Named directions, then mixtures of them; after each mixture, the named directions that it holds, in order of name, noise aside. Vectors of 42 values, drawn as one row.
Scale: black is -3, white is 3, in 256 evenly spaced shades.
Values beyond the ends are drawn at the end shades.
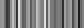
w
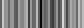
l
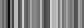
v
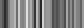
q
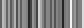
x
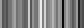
l, w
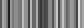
l, v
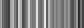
w, x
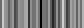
l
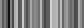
v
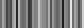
w, x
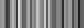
w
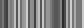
q, x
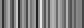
l, w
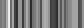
v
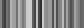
q, x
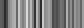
q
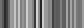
q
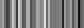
w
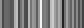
l, v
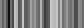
v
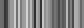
q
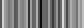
l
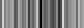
l
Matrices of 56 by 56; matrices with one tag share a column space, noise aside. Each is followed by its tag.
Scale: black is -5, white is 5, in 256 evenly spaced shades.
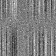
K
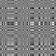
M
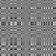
M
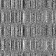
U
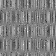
U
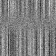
K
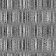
U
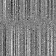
K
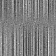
K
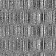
U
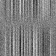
K
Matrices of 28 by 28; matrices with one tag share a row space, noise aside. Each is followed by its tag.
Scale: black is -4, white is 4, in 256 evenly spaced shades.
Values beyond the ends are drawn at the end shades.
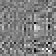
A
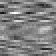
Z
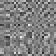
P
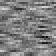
Z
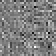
A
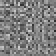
P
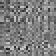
P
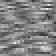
Z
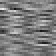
Z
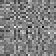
P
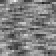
Z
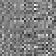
A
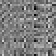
A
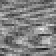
Z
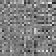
A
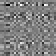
P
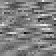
Z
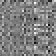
A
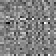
P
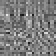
P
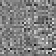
A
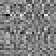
P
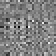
P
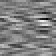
Z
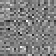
P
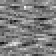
Z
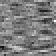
Z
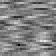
Z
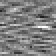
Z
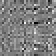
A
